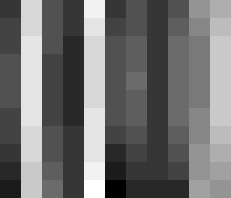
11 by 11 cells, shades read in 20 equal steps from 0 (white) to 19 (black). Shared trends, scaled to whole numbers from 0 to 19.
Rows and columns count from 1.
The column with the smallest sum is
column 5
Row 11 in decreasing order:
19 17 16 16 16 15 11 8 7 4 0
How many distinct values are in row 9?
8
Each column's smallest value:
13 2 11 15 0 13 11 15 11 7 4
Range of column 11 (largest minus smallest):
4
